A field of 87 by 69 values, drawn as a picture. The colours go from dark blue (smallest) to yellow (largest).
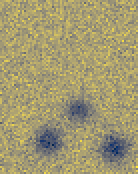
The ninth with the lowest average is the bottom right. The halves do not mirror each other. Three dips sink into the field. The values are skewed, with a long tail toward low values. No single row or column stands out from its neighbours.
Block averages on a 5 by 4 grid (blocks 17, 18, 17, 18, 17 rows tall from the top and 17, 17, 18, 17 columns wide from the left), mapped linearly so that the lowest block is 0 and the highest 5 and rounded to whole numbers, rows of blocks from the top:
5 5 5 5 / 5 5 5 5 / 5 5 4 5 / 5 2 2 4 / 4 1 4 0
